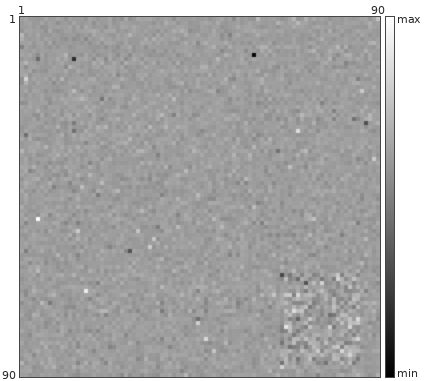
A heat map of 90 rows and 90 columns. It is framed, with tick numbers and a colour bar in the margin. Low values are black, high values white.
Neither half mirrors the other. No row or column stands out. The bottom right is the roughest part. In the bottom right lies a patch that is rougher than the rest. No regular stripes run through it. Fine speckle covers the field. A few values lie far out on both sides of the bulk.
